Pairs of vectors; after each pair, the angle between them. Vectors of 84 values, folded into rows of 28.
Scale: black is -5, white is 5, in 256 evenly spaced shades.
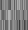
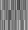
nearly opposite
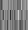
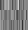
orthogonal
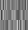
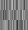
partly opposed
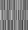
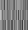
nearly parallel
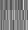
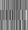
orthogonal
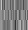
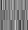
nearly opposite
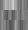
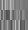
partly aligned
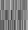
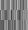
nearly parallel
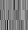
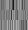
orthogonal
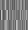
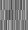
partly opposed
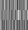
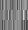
partly aligned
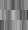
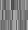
partly aligned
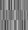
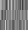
partly opposed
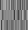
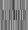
partly aligned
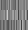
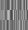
partly aligned
